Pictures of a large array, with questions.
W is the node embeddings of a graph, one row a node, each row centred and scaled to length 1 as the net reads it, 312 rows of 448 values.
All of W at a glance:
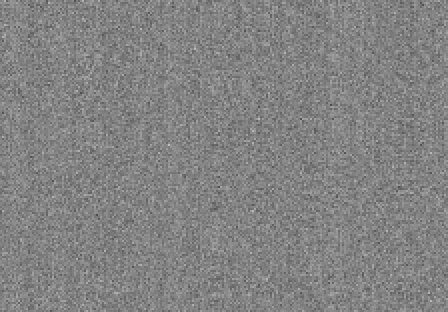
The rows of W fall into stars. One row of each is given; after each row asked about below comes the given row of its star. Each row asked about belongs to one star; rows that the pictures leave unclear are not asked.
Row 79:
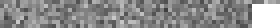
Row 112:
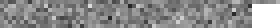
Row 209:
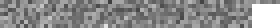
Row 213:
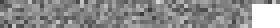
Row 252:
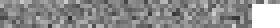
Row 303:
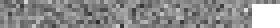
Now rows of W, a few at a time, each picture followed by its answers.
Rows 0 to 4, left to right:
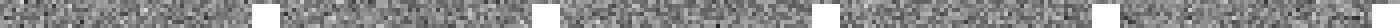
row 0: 209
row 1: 209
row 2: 112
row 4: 252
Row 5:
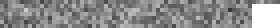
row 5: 213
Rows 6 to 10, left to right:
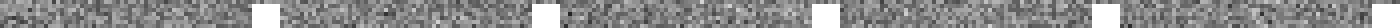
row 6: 112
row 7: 112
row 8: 303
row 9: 213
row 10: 213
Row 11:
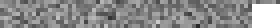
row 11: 112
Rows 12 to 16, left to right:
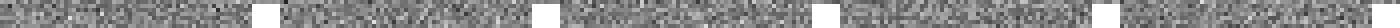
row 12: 79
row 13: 252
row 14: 213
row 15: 213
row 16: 213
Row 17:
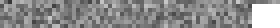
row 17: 252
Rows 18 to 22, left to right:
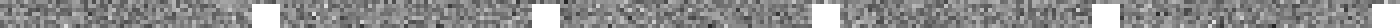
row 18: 303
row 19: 112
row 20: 252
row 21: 213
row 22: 252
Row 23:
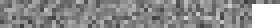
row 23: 213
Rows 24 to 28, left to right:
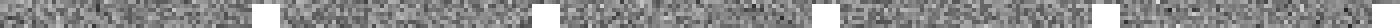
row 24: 252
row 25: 112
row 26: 213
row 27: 213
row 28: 79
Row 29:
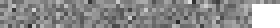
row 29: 209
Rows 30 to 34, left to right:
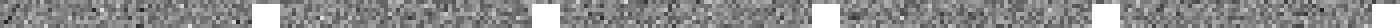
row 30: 79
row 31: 79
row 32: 213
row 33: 252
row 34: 213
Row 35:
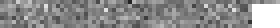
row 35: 112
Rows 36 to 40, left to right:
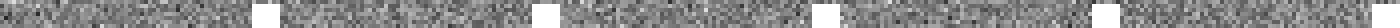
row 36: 252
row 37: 213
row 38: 209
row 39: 112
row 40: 303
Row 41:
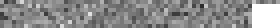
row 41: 252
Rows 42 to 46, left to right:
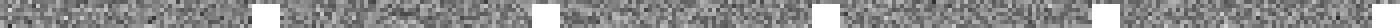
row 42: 213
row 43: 209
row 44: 209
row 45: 209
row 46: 79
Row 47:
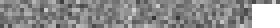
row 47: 213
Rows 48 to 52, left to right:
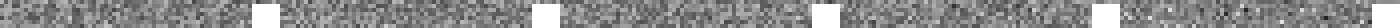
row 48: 209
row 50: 303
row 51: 79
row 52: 79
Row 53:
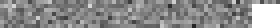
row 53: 112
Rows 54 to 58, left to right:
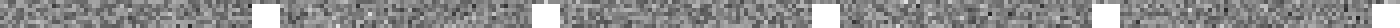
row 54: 112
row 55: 252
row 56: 112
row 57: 252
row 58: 252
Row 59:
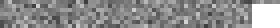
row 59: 213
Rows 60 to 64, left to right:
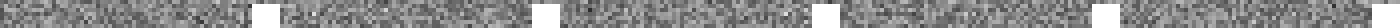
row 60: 252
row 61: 112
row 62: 303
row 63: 252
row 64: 79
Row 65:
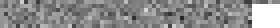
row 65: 209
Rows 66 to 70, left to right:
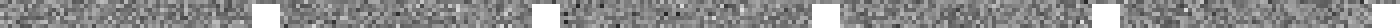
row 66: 209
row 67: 303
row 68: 79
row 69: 209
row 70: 303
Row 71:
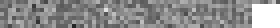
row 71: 213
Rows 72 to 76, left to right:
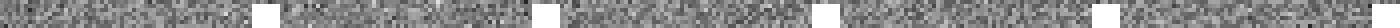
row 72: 303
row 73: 213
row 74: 209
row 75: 209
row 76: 112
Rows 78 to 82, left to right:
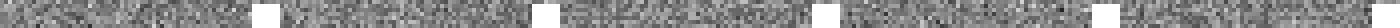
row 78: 112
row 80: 213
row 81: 303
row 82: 112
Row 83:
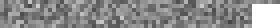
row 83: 213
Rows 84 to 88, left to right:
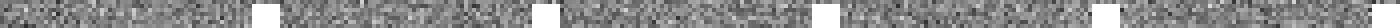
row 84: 213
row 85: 213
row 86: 213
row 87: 303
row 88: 112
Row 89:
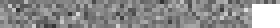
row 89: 303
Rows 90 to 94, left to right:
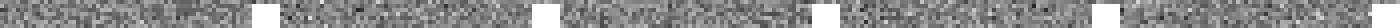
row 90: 213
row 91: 79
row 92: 213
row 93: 213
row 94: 112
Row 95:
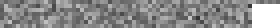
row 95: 209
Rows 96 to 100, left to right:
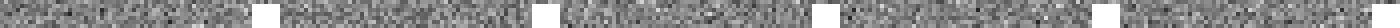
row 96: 303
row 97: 252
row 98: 213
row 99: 79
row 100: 303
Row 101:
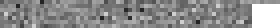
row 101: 79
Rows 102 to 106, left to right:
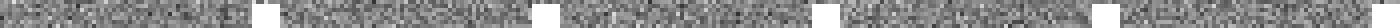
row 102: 252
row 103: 209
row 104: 209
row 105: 209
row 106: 79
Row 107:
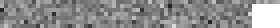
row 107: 112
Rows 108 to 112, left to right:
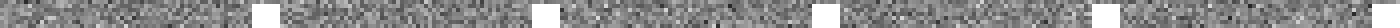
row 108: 209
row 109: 209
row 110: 112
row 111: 303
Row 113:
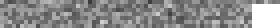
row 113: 209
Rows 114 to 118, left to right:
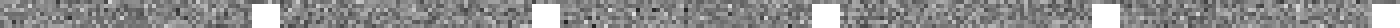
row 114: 252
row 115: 213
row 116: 79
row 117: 213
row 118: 303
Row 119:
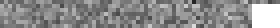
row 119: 303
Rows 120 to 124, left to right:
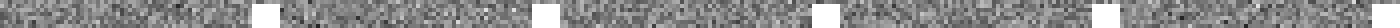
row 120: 252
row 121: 112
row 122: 209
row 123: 252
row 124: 112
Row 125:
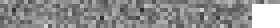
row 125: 79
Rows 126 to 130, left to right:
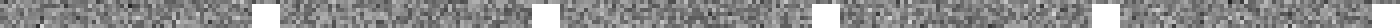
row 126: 112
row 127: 79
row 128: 209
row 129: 252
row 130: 209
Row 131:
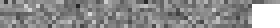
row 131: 252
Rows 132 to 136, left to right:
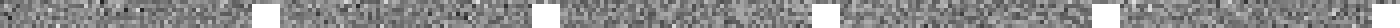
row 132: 79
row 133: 252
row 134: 303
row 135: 252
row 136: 252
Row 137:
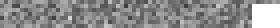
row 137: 79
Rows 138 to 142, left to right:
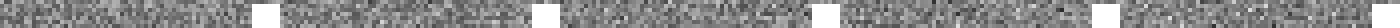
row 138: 252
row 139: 209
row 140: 213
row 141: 303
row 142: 252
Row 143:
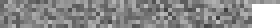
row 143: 79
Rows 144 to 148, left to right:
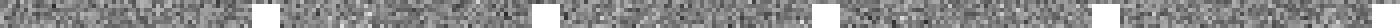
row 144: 209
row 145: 252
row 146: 209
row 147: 303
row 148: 252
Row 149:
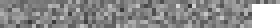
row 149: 303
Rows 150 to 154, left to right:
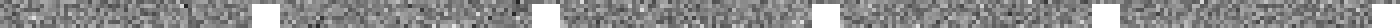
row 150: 79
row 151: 112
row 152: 209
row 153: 209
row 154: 213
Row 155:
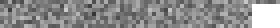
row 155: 303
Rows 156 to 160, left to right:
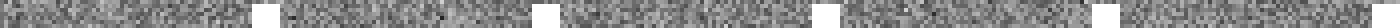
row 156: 252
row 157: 112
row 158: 209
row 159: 303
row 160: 79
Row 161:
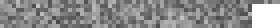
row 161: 112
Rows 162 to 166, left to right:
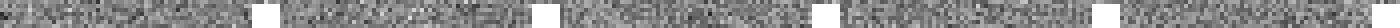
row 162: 252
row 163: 213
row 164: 252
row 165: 213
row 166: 303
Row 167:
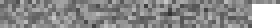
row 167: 209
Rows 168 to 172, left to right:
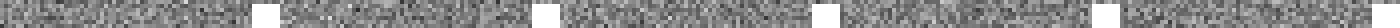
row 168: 213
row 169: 209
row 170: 209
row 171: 252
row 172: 213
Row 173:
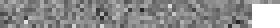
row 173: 79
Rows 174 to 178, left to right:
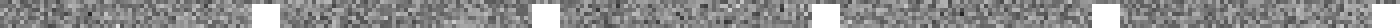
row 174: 303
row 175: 112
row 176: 303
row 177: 209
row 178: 303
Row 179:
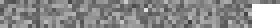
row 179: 209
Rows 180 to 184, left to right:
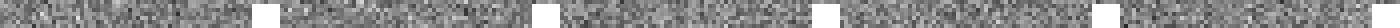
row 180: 79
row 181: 213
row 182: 213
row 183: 252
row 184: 303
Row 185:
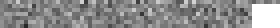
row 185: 213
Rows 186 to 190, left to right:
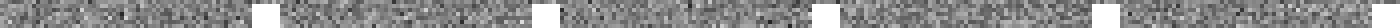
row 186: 209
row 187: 209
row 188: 112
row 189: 112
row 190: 303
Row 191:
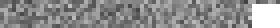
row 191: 209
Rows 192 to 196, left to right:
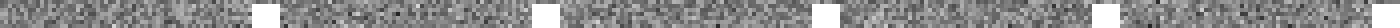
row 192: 303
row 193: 303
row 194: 112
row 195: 79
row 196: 209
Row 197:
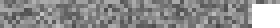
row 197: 252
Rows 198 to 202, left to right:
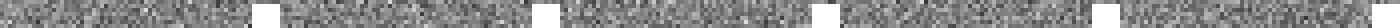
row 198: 209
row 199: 213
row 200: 213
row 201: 213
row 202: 209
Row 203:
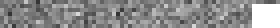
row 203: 303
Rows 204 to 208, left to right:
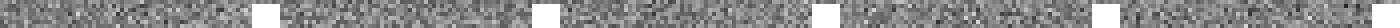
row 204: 303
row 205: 209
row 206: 303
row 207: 209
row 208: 252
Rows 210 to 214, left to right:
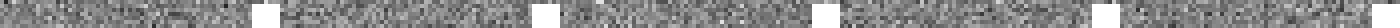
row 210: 252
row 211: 252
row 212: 79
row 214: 303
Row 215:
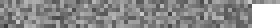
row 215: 79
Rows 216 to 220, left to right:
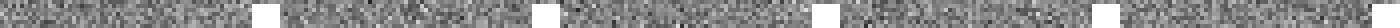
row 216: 303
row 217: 209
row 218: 303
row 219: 213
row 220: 79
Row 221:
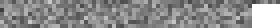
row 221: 112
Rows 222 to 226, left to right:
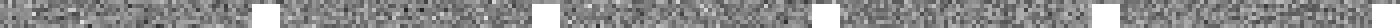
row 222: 112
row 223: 79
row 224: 209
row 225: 303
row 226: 213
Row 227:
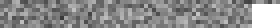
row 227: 213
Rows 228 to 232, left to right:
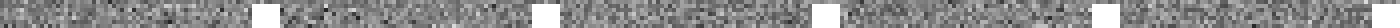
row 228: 303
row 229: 112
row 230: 79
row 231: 303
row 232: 79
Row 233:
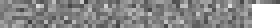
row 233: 213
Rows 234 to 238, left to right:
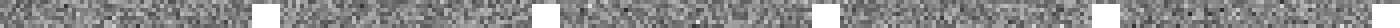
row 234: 79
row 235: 112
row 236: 252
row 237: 303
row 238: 303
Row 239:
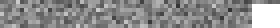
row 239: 213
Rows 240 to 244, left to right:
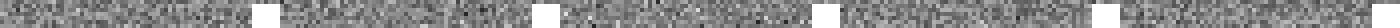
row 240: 303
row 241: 213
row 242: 79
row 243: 213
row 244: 112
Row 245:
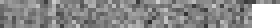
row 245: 213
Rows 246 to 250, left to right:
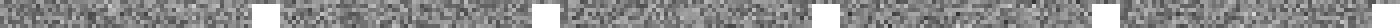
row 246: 303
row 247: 112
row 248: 213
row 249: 303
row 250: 213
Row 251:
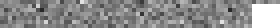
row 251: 213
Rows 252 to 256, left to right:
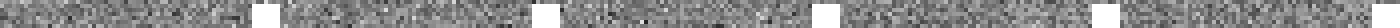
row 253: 112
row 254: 112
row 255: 303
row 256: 303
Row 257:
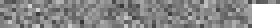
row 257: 209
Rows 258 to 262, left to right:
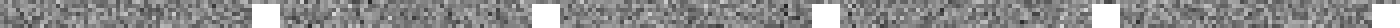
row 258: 112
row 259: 209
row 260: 252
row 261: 303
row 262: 252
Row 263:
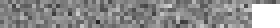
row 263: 303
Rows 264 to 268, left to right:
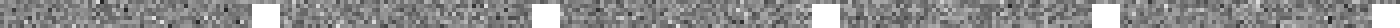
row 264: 79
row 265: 252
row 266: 303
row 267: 112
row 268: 112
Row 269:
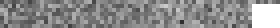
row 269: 303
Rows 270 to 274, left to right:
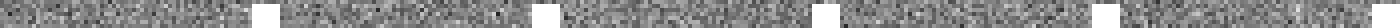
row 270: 303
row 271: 252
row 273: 303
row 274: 303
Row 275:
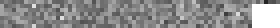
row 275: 303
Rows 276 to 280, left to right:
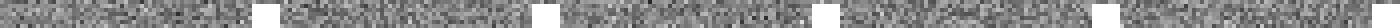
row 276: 209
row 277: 303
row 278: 209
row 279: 209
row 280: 209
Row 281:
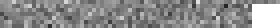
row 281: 252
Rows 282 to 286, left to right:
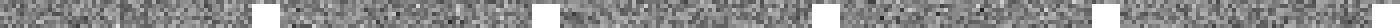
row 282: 303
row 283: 303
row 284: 252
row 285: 112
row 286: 252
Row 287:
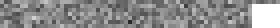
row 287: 252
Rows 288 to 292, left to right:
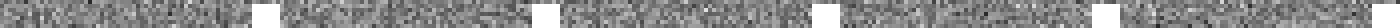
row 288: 209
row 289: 209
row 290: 209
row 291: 303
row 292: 112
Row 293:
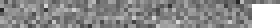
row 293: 112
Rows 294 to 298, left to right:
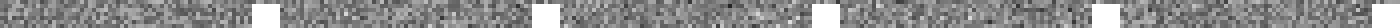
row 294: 213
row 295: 112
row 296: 112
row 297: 213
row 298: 112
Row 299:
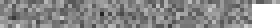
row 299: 209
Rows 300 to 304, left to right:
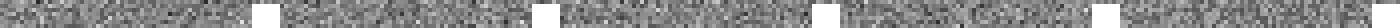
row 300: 209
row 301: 209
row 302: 213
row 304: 209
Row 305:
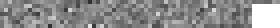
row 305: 252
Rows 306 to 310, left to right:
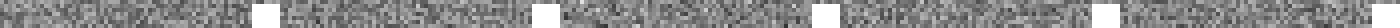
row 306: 252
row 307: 213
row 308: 209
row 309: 213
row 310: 213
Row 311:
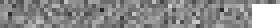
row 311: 303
